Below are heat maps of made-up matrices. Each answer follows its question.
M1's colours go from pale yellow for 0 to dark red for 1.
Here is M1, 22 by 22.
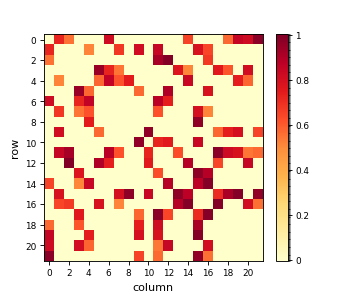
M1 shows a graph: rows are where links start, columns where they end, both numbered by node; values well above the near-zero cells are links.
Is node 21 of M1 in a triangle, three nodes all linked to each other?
no
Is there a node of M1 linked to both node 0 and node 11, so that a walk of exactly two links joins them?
yes
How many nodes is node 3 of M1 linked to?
8
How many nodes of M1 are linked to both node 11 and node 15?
8
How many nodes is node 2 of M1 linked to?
4
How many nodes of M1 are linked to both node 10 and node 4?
0
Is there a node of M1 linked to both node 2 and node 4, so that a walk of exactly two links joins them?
no
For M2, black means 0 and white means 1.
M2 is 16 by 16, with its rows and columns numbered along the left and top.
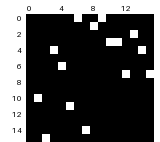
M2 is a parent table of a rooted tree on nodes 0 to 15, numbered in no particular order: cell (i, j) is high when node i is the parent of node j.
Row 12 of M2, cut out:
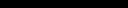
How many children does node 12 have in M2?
0
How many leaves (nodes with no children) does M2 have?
5
